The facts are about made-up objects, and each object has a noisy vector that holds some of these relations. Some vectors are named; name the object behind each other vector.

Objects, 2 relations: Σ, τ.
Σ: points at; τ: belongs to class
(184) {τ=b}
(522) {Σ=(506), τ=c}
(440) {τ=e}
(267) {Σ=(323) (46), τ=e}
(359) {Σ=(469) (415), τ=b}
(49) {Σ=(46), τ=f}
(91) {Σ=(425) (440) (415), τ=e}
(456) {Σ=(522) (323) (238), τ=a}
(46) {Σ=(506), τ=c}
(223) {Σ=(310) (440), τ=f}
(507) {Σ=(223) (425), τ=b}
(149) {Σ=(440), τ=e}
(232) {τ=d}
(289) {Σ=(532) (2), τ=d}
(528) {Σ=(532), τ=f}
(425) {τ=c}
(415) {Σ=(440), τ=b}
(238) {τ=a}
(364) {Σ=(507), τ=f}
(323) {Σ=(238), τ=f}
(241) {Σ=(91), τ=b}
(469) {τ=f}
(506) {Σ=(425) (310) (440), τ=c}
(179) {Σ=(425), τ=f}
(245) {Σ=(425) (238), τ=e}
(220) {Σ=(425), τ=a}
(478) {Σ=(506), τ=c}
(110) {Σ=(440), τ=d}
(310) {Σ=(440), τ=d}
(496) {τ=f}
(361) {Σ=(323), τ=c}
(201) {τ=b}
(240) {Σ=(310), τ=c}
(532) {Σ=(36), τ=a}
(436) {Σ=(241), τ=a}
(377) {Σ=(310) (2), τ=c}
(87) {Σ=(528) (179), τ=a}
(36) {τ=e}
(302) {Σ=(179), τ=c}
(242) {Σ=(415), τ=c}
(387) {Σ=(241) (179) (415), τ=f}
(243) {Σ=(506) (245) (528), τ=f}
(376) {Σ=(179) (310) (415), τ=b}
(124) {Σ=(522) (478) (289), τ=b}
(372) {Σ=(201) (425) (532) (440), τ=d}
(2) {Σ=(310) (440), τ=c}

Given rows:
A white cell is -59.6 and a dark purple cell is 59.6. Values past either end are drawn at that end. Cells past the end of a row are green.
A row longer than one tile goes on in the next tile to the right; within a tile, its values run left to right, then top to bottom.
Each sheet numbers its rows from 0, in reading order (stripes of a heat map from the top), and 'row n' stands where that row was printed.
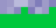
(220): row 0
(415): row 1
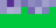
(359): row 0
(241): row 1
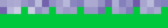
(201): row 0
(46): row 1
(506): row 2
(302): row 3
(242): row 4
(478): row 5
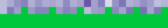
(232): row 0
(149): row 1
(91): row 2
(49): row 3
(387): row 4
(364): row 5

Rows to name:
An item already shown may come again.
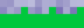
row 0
(223)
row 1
(440)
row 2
(364)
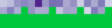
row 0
(289)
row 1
(359)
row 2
(456)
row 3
(267)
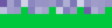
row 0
(49)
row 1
(184)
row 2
(267)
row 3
(507)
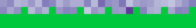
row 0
(179)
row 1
(522)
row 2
(149)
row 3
(46)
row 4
(436)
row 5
(528)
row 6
(110)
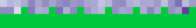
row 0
(36)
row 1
(124)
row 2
(376)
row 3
(532)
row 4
(496)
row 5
(245)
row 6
(436)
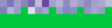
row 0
(415)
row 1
(361)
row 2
(91)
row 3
(243)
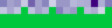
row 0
(238)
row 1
(323)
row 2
(223)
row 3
(469)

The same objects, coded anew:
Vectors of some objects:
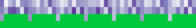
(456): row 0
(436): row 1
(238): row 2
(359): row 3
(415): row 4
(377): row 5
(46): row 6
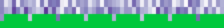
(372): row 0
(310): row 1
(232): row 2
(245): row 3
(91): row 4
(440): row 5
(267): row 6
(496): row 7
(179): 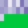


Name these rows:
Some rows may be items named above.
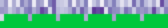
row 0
(179)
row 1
(124)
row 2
(201)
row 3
(361)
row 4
(302)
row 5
(376)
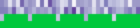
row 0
(387)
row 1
(223)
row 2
(323)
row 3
(241)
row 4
(528)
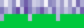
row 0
(289)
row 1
(243)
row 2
(415)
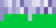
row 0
(436)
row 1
(46)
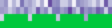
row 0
(179)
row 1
(49)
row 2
(243)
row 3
(242)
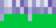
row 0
(110)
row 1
(469)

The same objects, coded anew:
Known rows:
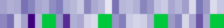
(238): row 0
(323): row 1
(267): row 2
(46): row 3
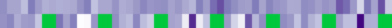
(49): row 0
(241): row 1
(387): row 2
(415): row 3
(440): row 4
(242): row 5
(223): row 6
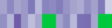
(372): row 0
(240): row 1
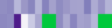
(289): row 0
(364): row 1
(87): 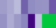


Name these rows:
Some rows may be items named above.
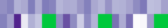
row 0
(528)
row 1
(124)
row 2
(241)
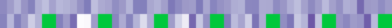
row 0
(245)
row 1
(241)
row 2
(245)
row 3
(440)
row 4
(436)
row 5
(456)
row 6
(302)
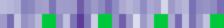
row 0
(359)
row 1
(179)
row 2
(361)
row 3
(376)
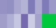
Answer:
(110)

